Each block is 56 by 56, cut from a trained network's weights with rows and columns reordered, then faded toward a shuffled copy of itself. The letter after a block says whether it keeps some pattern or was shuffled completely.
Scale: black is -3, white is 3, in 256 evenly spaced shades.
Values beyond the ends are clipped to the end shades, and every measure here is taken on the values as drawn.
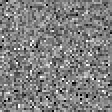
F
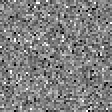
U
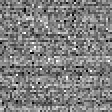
F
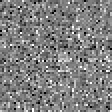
F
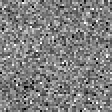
F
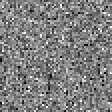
U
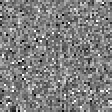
U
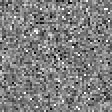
U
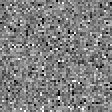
F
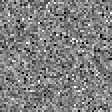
U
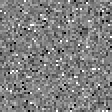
U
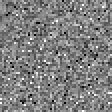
U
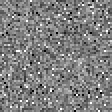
U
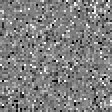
U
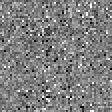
F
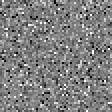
U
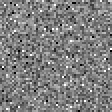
U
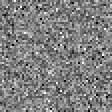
U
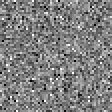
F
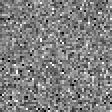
U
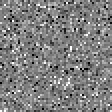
U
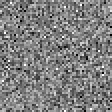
U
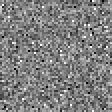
U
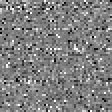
F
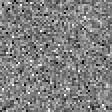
U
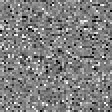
F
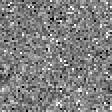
F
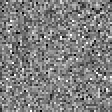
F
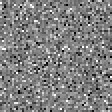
U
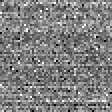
F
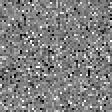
U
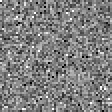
U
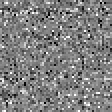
F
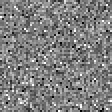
U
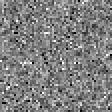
F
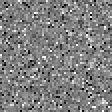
U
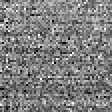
F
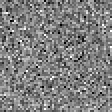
U
